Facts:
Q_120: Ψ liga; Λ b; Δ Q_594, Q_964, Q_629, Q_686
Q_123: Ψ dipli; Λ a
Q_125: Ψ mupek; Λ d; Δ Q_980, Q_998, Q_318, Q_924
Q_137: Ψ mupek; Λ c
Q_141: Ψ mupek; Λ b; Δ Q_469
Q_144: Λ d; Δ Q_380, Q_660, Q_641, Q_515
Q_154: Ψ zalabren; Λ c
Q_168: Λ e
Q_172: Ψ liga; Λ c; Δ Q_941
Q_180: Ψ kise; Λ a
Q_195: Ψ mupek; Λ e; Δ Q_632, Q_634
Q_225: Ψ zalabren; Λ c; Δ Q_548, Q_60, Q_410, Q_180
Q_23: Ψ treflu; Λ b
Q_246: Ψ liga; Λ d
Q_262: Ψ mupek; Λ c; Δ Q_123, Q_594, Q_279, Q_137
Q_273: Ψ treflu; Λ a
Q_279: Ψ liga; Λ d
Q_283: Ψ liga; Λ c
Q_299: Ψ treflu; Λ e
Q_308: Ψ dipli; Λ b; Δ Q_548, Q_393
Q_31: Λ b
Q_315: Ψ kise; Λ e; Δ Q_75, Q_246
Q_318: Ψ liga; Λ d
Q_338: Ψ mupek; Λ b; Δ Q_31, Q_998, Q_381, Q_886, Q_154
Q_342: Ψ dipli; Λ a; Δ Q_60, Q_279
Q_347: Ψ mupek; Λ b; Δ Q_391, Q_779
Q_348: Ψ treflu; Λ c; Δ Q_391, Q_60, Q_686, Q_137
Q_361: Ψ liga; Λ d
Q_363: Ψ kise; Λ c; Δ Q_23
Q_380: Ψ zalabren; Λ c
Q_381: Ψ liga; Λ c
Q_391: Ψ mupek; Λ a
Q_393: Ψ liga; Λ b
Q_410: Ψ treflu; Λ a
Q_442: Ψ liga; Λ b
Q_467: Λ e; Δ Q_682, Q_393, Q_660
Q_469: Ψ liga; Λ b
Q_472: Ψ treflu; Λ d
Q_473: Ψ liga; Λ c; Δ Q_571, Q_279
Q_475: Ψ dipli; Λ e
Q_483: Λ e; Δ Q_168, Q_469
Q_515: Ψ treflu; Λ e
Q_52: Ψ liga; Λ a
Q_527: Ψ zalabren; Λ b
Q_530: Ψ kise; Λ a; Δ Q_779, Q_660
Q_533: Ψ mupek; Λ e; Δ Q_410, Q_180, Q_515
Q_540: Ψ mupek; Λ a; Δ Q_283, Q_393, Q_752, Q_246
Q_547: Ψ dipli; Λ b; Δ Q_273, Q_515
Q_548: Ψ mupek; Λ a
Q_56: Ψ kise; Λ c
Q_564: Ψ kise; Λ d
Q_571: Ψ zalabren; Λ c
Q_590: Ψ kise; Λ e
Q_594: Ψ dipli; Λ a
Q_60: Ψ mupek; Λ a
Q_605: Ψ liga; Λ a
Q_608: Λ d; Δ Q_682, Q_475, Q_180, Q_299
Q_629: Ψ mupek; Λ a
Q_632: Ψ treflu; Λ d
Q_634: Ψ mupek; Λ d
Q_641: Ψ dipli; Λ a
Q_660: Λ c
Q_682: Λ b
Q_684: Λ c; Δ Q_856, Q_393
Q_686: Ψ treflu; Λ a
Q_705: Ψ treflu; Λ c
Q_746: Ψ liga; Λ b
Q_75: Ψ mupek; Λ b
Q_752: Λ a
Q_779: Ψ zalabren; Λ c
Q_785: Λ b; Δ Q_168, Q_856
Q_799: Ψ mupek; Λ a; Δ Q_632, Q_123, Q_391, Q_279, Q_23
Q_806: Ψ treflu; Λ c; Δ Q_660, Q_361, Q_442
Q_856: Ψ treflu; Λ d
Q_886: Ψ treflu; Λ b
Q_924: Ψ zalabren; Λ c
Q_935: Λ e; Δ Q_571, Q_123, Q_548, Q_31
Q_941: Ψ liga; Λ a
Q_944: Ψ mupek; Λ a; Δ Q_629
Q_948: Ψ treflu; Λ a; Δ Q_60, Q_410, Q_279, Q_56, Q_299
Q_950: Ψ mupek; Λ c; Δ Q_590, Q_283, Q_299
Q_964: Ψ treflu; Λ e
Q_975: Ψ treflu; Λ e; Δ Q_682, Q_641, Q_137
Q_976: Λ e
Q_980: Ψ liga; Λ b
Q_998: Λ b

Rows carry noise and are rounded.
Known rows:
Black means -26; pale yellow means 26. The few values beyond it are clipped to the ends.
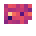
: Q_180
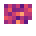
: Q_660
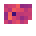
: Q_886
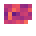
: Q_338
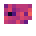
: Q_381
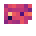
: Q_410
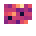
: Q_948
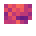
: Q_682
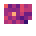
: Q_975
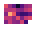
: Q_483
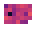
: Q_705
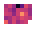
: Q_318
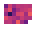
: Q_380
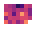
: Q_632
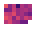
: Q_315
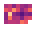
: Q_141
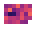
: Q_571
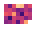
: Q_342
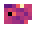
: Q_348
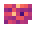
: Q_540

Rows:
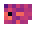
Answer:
Q_779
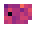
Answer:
Q_172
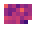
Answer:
Q_964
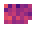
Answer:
Q_195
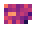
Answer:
Q_467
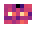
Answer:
Q_144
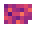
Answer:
Q_806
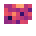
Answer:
Q_60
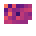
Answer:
Q_935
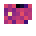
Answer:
Q_515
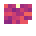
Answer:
Q_123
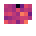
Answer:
Q_125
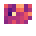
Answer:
Q_629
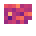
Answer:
Q_548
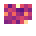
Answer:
Q_799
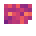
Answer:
Q_273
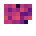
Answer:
Q_299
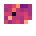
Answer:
Q_23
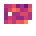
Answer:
Q_547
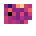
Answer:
Q_262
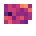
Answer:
Q_684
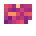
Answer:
Q_641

